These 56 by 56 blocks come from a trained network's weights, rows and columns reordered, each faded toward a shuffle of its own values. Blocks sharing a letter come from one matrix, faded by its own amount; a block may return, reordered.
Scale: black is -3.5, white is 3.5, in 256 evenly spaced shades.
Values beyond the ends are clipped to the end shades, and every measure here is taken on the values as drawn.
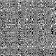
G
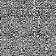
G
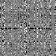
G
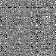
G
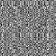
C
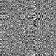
C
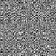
C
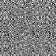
C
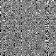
G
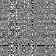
G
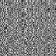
C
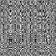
C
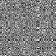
C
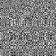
C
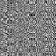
C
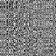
C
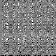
G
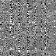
G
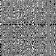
G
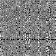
G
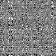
G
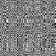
C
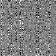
G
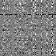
G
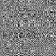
C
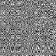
C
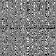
G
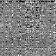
G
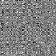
C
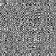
C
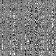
G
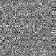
C
